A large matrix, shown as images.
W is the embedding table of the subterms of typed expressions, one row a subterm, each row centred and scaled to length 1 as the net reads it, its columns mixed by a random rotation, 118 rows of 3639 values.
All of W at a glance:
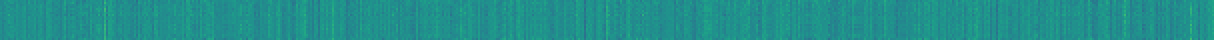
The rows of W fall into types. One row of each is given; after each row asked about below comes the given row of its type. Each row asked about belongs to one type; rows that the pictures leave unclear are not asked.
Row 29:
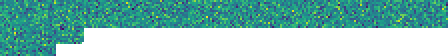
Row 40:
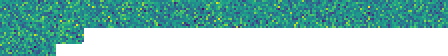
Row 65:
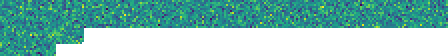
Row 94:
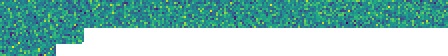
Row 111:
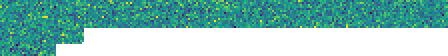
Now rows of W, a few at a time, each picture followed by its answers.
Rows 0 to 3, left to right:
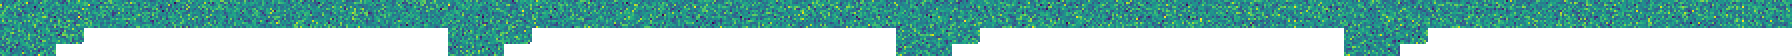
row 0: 111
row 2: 94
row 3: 94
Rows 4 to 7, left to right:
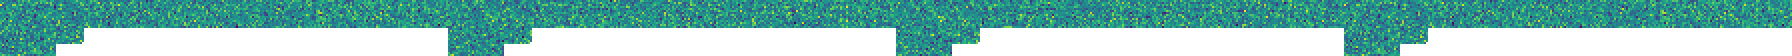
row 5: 94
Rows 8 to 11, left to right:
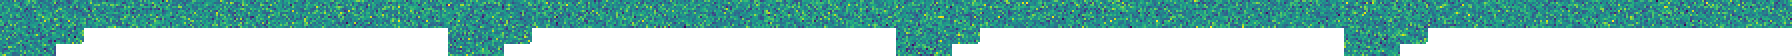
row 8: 94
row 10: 111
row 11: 65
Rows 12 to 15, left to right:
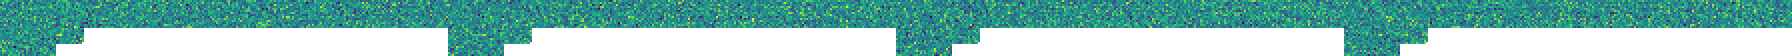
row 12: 65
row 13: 94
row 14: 94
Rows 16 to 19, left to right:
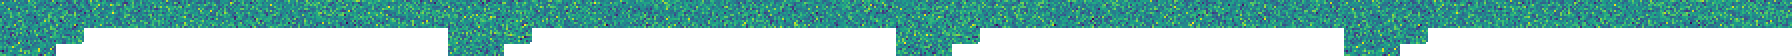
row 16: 94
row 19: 94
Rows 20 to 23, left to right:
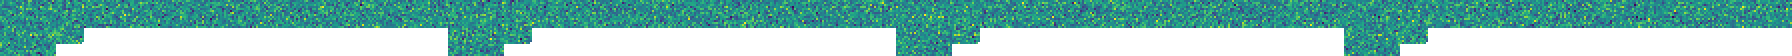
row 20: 65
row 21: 29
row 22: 29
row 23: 40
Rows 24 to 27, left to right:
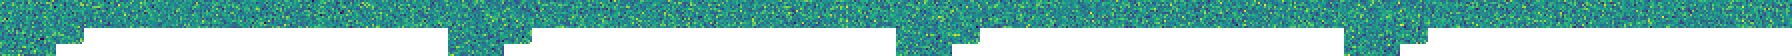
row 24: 65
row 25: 94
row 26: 65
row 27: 29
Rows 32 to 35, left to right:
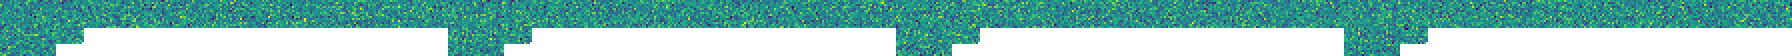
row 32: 94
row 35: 29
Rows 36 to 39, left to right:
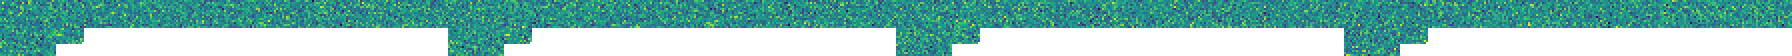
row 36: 65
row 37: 65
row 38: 40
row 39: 94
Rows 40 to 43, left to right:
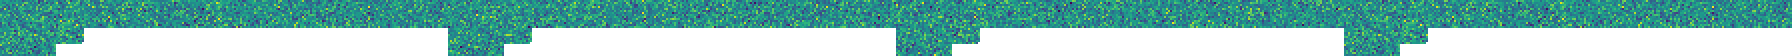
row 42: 111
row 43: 40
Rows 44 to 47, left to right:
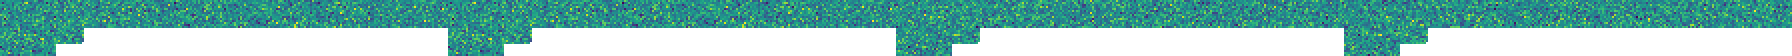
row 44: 40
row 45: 40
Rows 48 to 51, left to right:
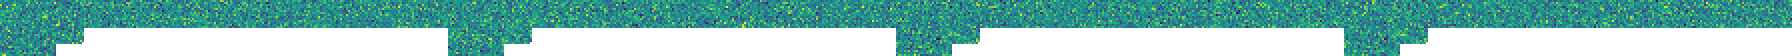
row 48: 29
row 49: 40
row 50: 65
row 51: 65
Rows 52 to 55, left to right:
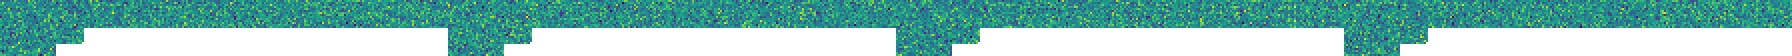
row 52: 94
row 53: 111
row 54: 94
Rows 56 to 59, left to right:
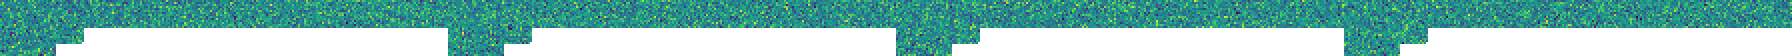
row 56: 94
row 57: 29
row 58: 111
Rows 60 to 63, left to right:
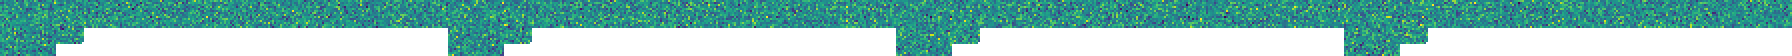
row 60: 29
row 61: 29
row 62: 40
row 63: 111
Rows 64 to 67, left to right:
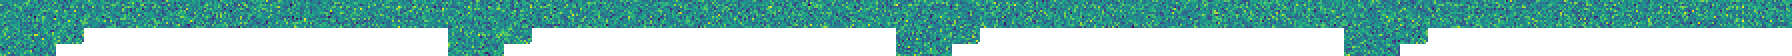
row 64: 40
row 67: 94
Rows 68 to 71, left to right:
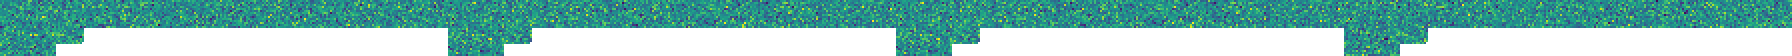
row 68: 65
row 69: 40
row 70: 40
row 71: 65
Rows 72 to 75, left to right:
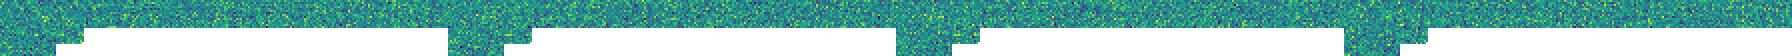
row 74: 29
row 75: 29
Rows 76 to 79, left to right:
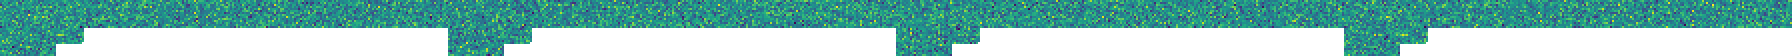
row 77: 94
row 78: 29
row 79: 65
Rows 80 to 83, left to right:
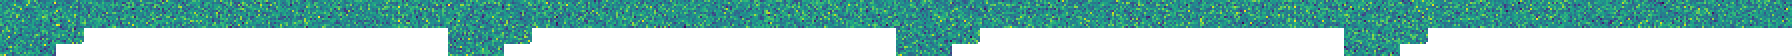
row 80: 29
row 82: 94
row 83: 40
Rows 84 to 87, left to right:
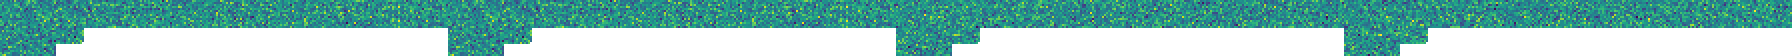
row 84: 94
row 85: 94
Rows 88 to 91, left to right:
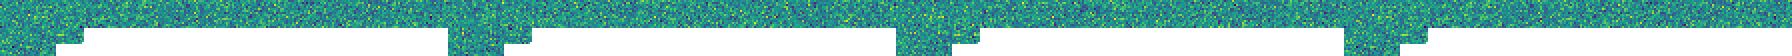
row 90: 29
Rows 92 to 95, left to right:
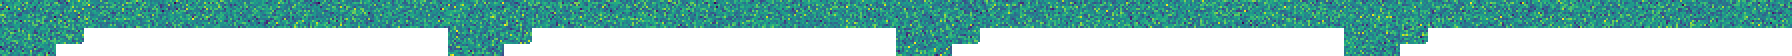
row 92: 40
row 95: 29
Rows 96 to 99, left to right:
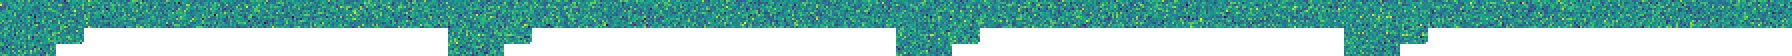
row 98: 40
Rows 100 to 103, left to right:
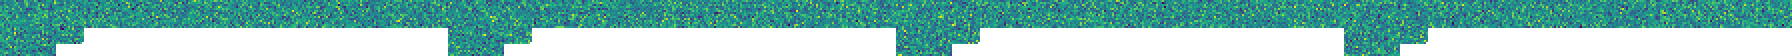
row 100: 29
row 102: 29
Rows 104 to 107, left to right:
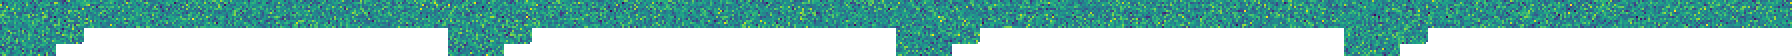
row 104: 29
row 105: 111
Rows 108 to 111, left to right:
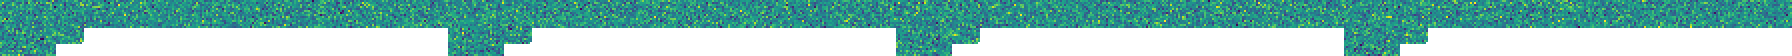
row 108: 65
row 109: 29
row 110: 65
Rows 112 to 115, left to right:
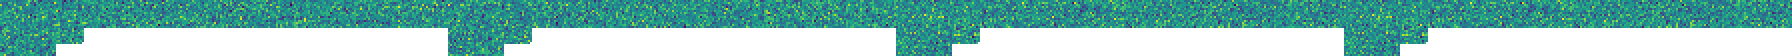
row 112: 29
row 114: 29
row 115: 29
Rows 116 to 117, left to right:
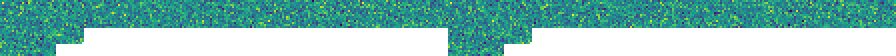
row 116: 65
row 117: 94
